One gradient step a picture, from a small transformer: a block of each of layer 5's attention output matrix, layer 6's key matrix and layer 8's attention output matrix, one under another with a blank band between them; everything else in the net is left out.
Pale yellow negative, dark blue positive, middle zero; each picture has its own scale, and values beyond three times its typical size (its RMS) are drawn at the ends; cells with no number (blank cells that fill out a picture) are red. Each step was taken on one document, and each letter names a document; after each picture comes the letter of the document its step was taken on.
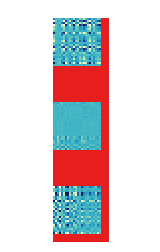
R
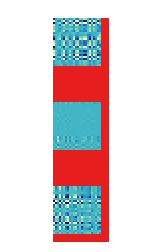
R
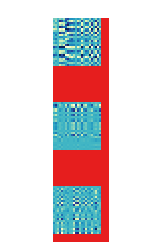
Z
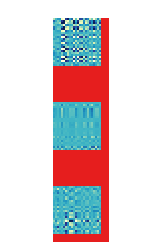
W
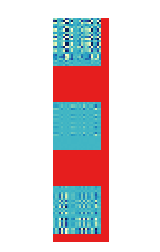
Z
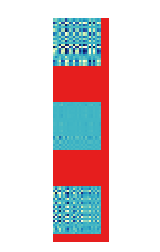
R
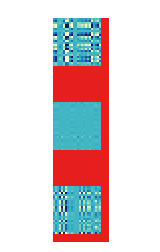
Z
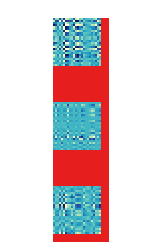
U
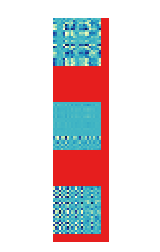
R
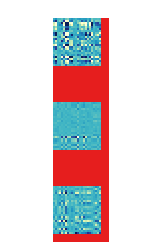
Z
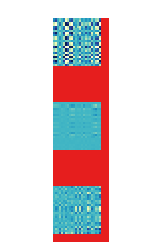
Z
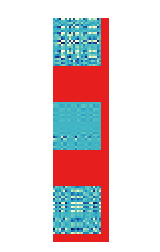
U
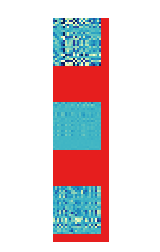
W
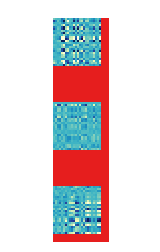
W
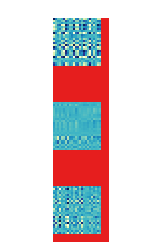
R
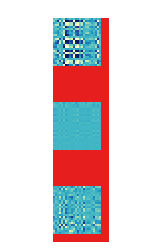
U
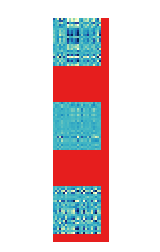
Z
